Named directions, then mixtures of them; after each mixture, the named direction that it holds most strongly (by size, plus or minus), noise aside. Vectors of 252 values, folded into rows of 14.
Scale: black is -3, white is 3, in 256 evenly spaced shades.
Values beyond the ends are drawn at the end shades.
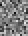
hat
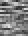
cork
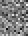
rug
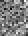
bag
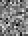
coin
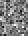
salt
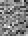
bag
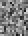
hat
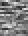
cork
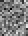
bag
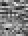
cork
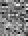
rug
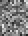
coin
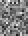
coin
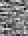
cork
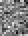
bag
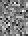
coin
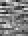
cork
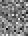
rug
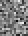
hat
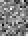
bag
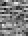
cork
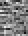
cork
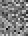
rug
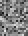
salt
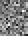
coin
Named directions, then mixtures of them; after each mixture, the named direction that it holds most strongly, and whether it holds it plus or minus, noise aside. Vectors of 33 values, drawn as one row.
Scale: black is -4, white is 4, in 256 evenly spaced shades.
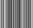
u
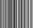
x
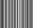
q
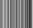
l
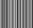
x, minus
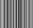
q, minus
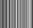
l, minus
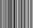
x, plus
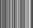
u, minus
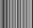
l, minus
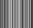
u, minus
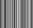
u, minus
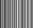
u, minus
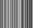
l, plus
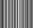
q, plus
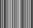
u, minus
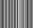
q, plus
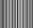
q, plus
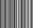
x, plus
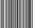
u, plus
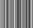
x, minus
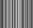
q, plus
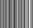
x, plus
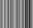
l, plus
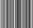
x, minus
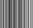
x, plus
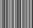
x, minus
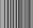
q, minus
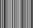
u, minus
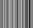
x, minus
